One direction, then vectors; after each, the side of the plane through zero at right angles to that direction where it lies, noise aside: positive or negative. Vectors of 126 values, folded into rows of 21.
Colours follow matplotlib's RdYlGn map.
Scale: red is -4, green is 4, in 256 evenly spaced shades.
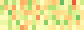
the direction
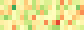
negative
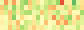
negative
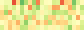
negative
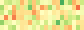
positive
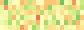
positive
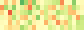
negative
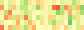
negative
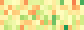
positive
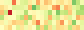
negative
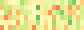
negative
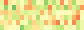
negative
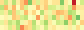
positive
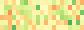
negative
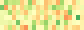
positive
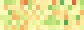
positive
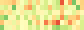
negative
